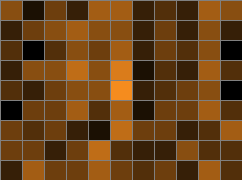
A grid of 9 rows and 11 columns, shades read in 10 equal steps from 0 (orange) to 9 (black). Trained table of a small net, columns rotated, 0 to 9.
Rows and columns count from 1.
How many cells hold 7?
19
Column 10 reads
3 4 4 3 4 3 6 6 3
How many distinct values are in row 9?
4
